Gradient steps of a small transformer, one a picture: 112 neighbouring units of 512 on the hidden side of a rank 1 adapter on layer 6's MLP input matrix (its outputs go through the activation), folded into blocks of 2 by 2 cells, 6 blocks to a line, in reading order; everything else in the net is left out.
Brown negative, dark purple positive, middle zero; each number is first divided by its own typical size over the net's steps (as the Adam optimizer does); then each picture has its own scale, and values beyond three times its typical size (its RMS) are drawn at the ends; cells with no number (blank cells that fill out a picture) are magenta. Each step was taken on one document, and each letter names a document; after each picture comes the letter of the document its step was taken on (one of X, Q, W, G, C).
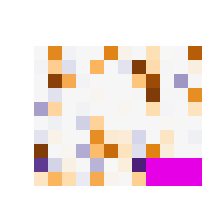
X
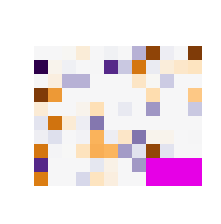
X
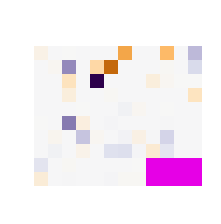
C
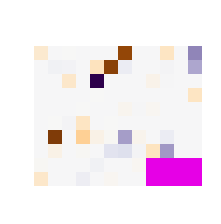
C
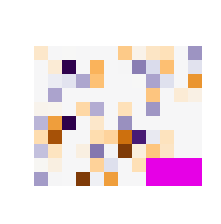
X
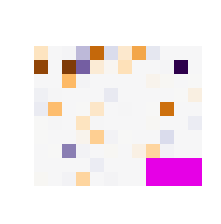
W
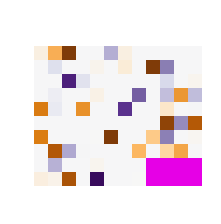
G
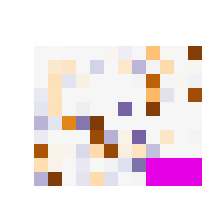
X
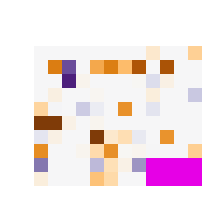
X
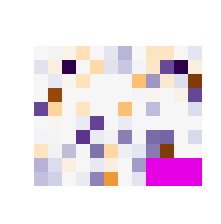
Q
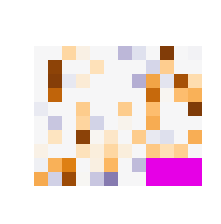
Q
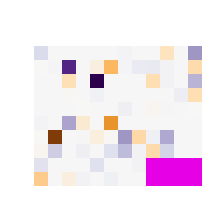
C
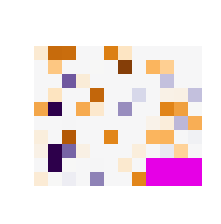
G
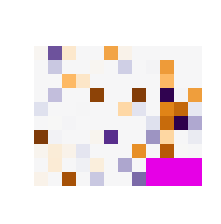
G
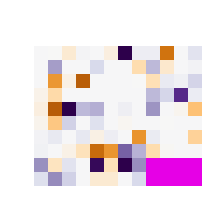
Q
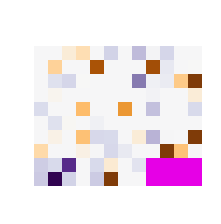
Q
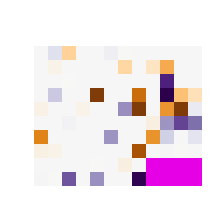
G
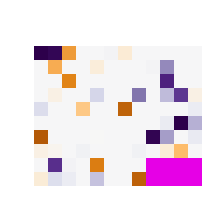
G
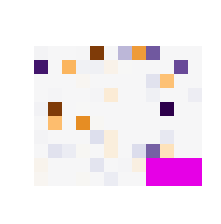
W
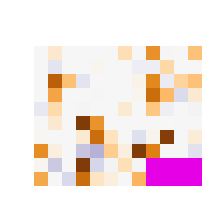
X
